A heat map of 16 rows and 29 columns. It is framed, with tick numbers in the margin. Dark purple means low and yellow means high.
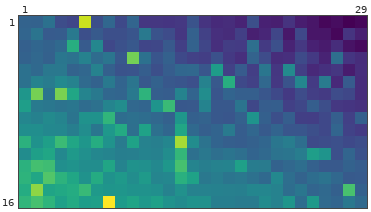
Values rise toward the bottom left. The ninth with the lowest average is the top right. No regular stripes run through it. The bottom left is the ninth with the highest average. The halves do not mirror each other.
